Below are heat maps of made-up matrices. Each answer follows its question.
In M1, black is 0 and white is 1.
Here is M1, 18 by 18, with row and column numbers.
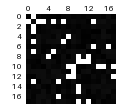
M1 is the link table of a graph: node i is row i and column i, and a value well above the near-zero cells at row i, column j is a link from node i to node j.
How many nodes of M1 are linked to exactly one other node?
8
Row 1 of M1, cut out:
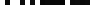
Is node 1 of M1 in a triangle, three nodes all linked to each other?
yes
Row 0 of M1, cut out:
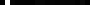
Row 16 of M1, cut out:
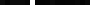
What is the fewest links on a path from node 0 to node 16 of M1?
4
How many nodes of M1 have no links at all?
0
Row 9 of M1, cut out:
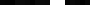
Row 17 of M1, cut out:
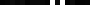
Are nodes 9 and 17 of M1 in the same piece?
yes
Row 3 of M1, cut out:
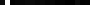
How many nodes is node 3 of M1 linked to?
1
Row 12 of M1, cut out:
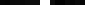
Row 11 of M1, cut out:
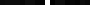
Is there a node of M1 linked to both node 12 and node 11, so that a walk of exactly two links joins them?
yes
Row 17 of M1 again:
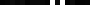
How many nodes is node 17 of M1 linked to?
2
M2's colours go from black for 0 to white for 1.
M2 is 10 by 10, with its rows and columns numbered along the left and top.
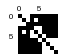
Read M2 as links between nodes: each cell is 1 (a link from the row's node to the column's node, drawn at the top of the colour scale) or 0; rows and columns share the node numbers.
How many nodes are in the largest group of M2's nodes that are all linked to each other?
4
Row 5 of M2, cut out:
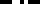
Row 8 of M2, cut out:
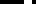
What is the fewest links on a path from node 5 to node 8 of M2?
2
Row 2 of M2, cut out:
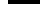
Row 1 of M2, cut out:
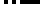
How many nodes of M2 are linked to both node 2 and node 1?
1
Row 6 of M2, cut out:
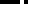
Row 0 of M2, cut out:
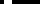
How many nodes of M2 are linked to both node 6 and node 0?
0
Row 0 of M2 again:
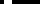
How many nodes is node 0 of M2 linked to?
2
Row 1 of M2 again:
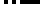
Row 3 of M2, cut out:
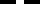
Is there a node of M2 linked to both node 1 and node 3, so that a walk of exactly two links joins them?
yes
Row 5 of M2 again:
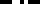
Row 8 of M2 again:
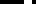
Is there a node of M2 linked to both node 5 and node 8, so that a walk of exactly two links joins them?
yes
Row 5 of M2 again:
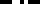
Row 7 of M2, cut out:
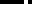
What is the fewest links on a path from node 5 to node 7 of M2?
2
